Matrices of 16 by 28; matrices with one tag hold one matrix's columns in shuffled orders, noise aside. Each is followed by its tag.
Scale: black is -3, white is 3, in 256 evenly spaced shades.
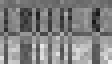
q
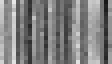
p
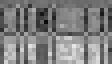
q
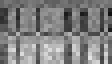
q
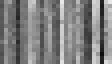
p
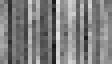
p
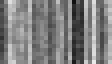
p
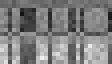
q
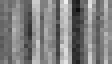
p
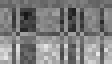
q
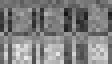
q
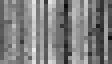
p
